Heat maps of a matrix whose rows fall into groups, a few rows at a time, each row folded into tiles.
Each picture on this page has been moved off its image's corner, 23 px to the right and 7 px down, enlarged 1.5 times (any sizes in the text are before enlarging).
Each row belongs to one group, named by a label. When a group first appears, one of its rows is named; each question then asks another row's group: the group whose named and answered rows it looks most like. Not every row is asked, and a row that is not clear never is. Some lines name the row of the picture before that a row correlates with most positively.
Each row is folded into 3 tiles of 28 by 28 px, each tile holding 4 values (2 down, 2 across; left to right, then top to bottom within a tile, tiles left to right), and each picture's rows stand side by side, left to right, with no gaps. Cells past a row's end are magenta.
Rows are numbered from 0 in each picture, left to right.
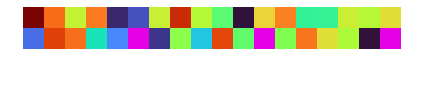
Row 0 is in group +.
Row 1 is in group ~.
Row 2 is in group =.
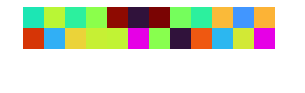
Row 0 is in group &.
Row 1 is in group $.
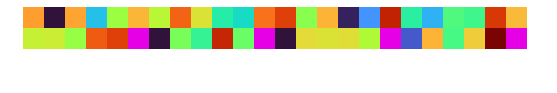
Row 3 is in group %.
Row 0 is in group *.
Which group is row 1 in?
~
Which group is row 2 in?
~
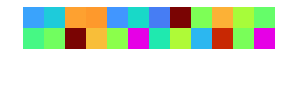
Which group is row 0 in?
+
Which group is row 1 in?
~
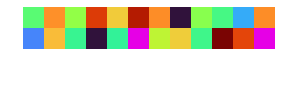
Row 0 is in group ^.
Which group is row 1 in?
*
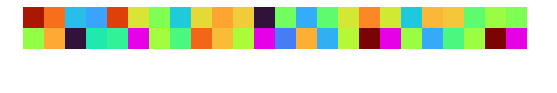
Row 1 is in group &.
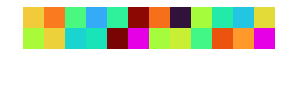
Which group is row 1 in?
*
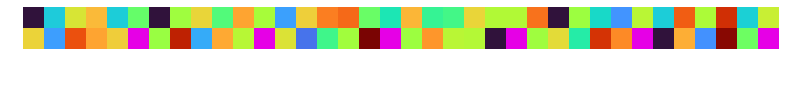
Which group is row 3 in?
=
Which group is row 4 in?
*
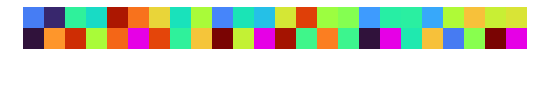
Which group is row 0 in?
%
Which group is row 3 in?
%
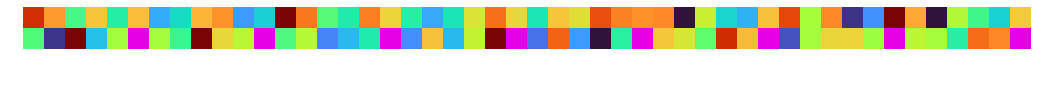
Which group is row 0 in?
$
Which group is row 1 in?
+
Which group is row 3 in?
%
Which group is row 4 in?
^
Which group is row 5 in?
*
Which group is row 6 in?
~
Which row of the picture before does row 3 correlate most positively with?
3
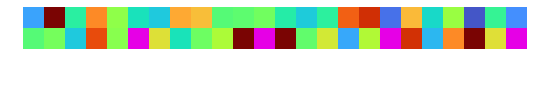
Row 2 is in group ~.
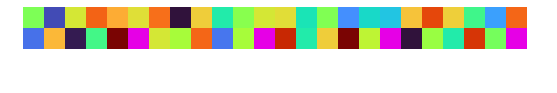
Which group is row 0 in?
%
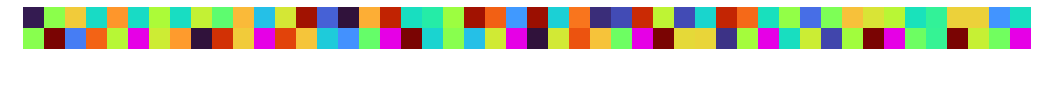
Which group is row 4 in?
~
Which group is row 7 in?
+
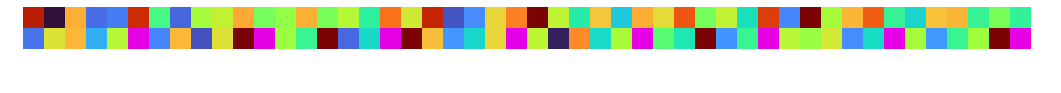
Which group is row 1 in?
%
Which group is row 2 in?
$
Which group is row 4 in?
$
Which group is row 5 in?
$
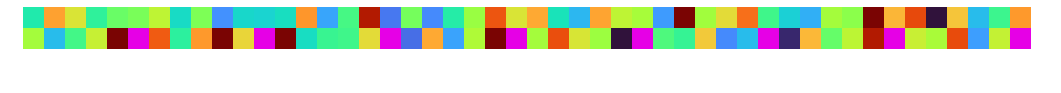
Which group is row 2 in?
&
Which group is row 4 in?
=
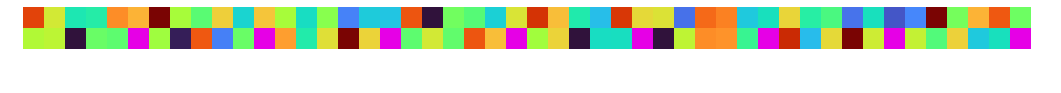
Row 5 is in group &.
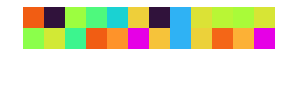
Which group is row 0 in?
*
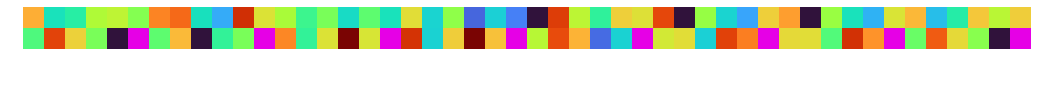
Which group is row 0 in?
=
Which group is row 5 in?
*
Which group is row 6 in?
*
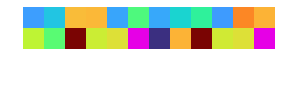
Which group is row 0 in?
+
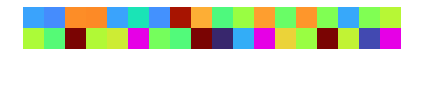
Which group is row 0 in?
+
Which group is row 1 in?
$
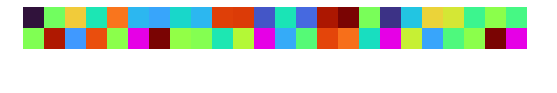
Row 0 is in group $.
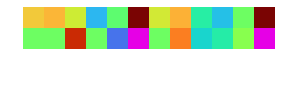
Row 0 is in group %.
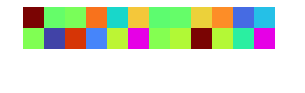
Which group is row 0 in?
$
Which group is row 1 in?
+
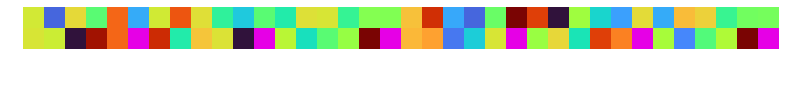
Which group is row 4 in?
*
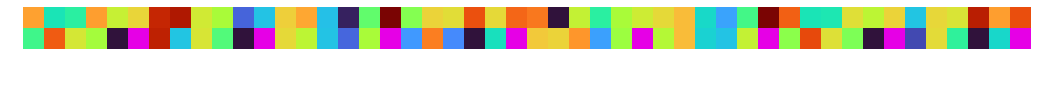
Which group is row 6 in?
=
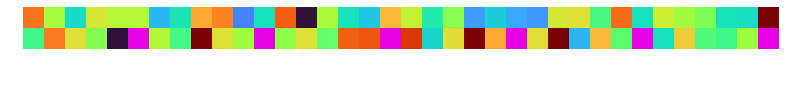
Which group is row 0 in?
=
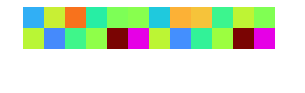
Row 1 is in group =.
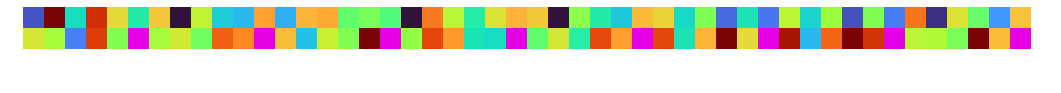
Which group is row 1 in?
*
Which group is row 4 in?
*
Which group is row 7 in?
*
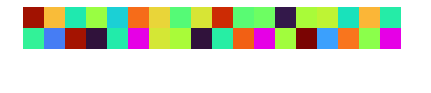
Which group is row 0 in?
$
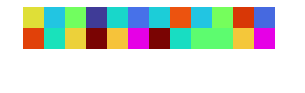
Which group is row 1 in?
&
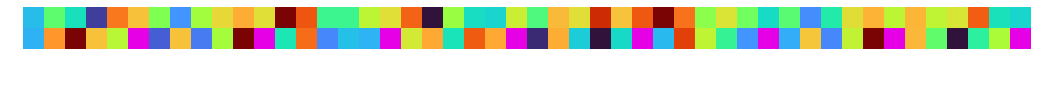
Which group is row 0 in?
%
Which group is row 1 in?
%
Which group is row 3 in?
*
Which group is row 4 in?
^
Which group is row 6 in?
%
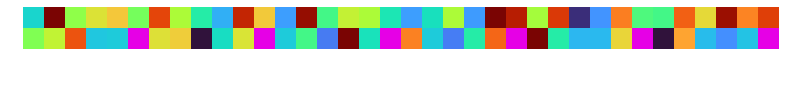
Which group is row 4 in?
&
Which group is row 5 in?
^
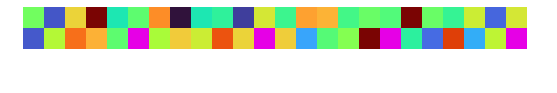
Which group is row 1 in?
*
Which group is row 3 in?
$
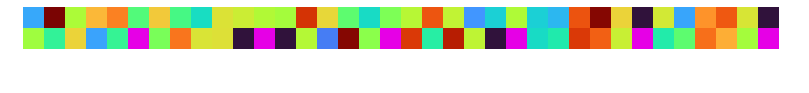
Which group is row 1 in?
=
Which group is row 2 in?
~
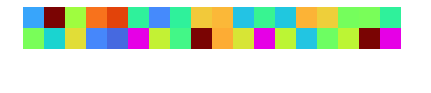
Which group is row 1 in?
+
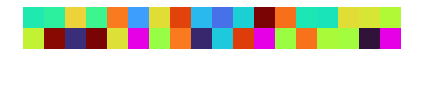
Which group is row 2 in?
=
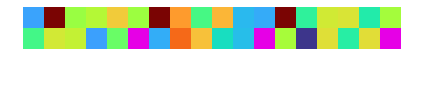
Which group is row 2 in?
$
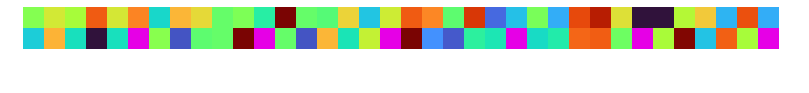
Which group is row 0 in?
^
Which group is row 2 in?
$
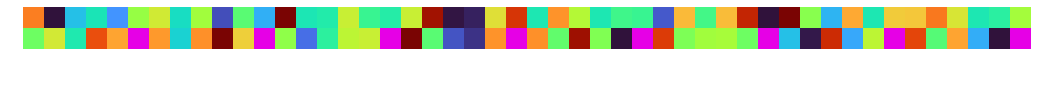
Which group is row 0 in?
*
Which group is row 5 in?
&
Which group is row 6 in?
$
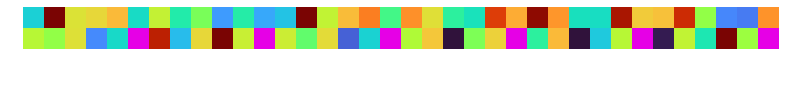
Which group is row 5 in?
~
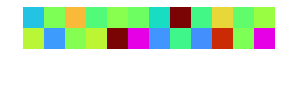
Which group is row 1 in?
~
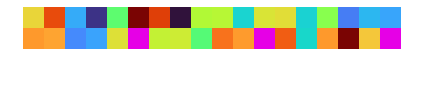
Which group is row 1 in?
*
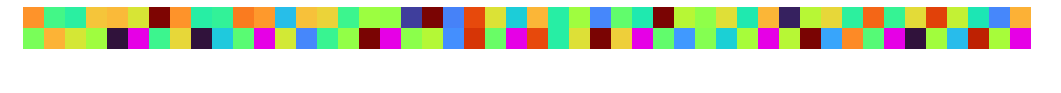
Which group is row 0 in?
=
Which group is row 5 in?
$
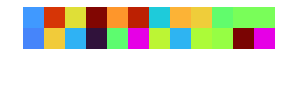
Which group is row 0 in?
^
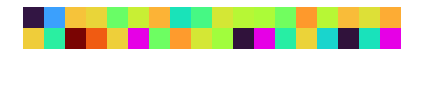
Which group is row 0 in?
+
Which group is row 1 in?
=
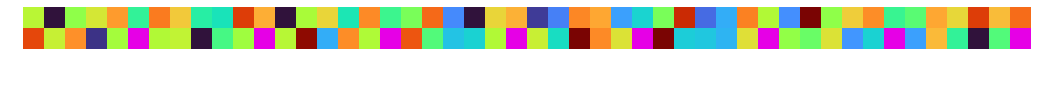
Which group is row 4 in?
+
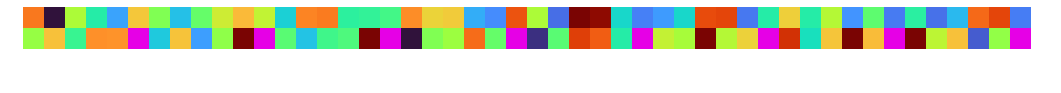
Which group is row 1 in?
%
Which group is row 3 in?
~
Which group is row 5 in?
+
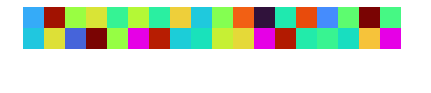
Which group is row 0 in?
~
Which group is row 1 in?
&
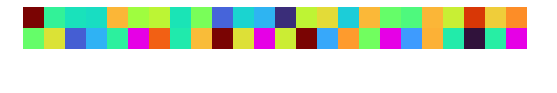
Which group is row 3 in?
^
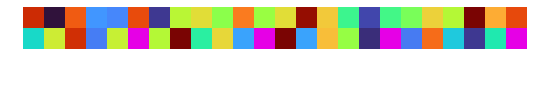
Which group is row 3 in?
^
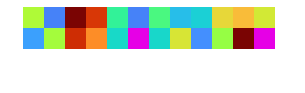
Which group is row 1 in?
%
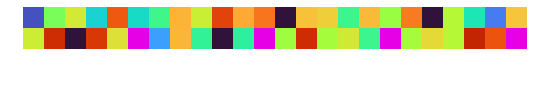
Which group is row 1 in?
^
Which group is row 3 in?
*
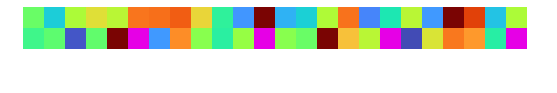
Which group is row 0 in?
%
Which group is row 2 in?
+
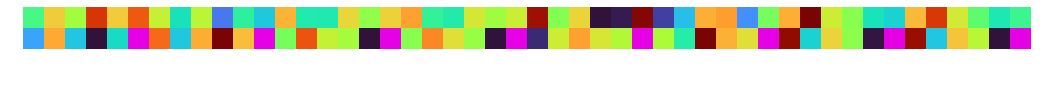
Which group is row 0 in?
^
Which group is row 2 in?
=
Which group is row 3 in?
=
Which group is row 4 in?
~
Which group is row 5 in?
+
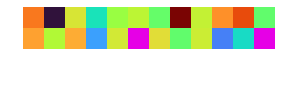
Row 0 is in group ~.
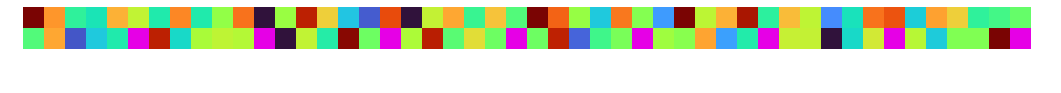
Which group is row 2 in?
~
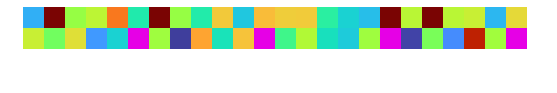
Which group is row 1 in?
$
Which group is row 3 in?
~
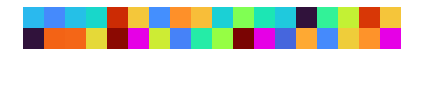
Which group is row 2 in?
%
